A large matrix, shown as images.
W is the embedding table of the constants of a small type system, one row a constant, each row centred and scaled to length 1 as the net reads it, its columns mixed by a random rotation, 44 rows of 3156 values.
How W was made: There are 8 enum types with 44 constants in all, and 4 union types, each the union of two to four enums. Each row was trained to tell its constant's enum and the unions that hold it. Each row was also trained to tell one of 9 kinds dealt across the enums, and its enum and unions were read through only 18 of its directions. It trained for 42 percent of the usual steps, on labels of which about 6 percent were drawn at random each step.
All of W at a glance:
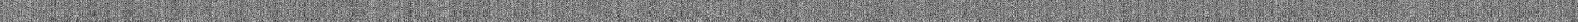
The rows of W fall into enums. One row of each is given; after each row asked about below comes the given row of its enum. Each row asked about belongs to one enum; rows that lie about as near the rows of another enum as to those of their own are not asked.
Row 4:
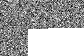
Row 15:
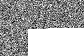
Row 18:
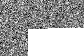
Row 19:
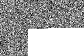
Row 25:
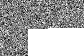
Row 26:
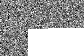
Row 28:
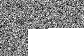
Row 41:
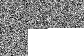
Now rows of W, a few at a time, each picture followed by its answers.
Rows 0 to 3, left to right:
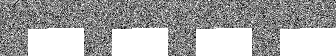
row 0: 41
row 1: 19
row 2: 25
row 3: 41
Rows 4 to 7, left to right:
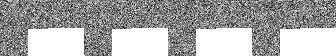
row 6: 25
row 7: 28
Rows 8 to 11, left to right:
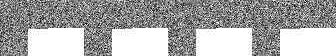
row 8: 41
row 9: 4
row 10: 28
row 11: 4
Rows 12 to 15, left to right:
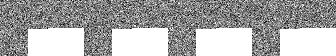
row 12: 25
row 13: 41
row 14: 26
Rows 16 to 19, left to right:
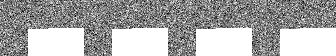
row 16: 25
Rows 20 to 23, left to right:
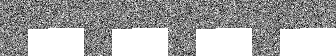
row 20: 25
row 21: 28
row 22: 25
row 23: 19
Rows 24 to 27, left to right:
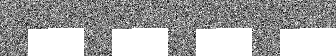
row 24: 4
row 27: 4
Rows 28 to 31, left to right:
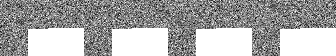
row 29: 26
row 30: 4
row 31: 4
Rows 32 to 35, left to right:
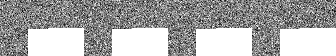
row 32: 25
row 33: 4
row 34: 28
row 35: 15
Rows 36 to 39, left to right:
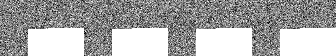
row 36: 19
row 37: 41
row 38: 41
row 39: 28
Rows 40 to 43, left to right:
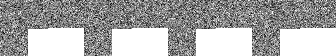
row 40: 28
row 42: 19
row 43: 28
